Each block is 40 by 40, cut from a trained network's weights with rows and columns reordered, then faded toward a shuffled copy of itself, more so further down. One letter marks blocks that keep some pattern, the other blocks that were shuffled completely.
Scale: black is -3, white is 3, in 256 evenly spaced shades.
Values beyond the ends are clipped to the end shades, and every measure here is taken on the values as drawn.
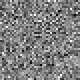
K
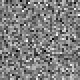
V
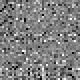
K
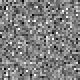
V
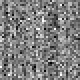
K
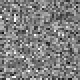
K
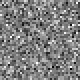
V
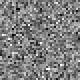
V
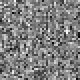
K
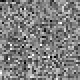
V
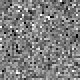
V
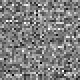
K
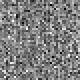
K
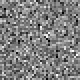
V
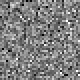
V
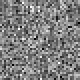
K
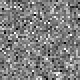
V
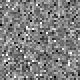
V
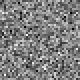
V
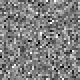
V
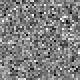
V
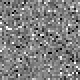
V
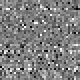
K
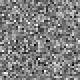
K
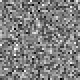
V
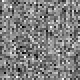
K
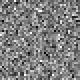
V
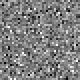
V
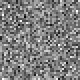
V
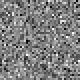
V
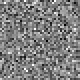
K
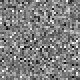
K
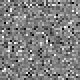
K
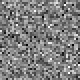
K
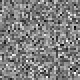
V
